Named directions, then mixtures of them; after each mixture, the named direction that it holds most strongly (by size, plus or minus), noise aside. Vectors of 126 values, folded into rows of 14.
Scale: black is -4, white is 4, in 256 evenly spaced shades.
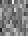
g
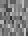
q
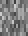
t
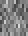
t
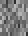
t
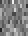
g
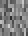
q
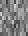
t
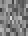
q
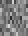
g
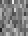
g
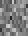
g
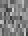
q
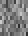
t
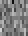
g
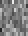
g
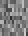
q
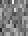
g
